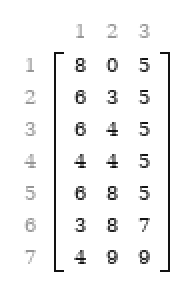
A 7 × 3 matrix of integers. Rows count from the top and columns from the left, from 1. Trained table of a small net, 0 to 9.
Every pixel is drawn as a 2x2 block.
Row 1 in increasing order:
0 5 8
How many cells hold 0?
1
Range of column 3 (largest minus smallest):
4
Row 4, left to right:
4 4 5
